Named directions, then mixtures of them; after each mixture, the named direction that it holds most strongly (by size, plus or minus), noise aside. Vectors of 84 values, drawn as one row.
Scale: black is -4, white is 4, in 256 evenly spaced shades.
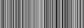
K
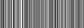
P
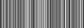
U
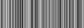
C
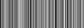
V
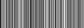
V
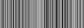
K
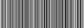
U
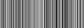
K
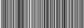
V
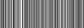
P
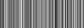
V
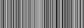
K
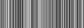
C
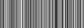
V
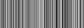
K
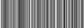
V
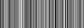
V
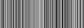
K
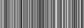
K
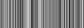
C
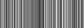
K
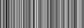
C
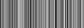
V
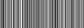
P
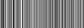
P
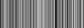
V
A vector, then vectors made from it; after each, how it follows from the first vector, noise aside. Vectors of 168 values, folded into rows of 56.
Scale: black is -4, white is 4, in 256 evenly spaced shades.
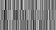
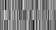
sign-scrambled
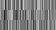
copied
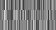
negated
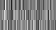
negated
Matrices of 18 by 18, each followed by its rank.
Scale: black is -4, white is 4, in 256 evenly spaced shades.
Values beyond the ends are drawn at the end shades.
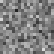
full rank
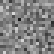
full rank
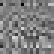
three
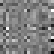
three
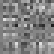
three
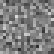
full rank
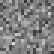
full rank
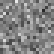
full rank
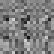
three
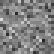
full rank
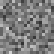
full rank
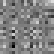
three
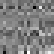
three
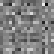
three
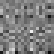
three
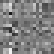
three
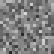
full rank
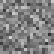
full rank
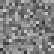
full rank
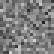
full rank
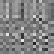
three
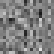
three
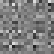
three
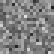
full rank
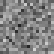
full rank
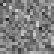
full rank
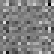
three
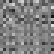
three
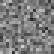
full rank
